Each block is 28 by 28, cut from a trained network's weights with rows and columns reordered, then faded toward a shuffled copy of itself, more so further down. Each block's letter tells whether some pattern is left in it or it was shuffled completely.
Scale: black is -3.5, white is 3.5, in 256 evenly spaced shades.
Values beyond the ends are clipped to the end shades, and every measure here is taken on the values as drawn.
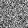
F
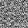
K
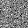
F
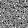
F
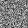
F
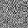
K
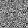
K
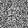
K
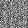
K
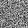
F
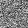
F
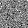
F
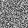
F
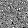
F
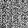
K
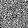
F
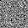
K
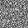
K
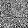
K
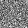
F
